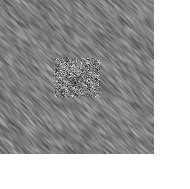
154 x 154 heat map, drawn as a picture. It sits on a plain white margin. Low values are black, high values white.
Histogram: heavy tails on both sides. Seam: none. Slope: none. Roughest part: centre. Odd patch: rougher, in the centre.
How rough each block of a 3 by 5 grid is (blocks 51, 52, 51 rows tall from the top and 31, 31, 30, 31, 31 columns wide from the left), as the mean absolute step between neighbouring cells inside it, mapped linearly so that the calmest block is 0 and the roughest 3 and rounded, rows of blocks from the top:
0 0 0 0 0
0 1 3 1 0
0 0 0 0 0
